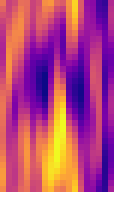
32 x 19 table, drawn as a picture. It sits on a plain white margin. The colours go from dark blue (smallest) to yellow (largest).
Ninth with the highest average: bottom middle. Roughest part: centre. Grain: streaks running down.
